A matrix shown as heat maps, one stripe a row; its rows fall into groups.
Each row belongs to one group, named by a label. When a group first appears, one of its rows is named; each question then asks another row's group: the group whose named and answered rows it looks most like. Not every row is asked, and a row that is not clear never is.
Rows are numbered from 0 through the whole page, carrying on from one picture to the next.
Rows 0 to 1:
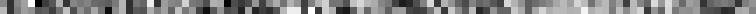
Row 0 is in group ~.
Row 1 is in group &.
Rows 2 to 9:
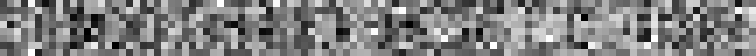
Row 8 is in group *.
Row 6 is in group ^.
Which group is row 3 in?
*
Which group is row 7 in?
^
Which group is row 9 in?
~
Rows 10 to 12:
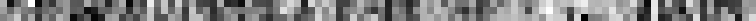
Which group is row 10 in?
&
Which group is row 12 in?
^
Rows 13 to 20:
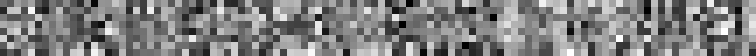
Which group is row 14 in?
~
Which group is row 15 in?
*
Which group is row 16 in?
^
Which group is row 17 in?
^
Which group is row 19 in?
~
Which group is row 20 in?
~
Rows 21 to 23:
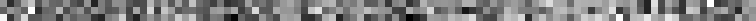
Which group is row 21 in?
&
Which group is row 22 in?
~
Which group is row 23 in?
&
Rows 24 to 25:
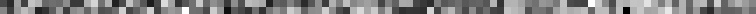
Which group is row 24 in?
*
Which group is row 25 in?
~
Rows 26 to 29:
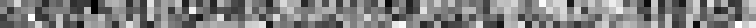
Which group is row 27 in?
&
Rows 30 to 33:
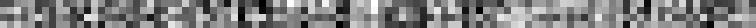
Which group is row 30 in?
~
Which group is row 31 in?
^
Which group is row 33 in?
^
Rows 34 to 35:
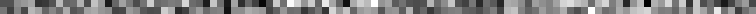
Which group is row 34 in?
~
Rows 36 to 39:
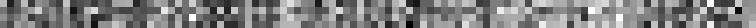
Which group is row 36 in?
&
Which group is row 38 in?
&
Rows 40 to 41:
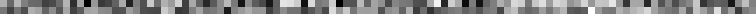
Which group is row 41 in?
*
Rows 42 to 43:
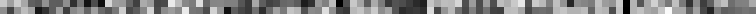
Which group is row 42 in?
^
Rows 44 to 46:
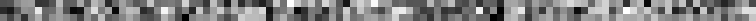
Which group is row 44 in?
~
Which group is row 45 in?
*
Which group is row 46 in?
*
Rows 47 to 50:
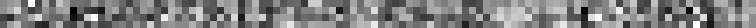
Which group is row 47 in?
^
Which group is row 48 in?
^
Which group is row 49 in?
*
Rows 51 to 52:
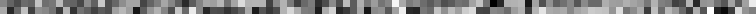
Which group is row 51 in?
*
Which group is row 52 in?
&
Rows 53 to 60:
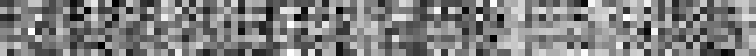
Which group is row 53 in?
*
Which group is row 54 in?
&
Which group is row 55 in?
*
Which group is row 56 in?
~
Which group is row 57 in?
^
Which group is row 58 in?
*
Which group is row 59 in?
^
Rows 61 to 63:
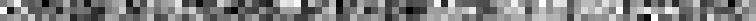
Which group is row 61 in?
&
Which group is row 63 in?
^
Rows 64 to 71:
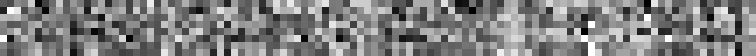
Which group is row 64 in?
~
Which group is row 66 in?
^
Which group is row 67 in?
*
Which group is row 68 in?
^
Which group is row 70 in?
*
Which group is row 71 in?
*
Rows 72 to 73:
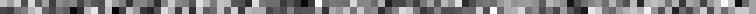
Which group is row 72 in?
^
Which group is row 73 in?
*
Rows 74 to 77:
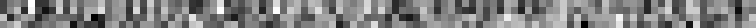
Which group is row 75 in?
~
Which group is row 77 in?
^
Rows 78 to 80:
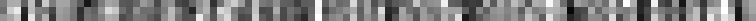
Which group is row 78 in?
^
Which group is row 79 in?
^
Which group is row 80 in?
^
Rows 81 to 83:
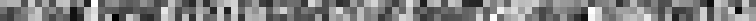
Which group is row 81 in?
^
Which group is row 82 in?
*
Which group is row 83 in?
*
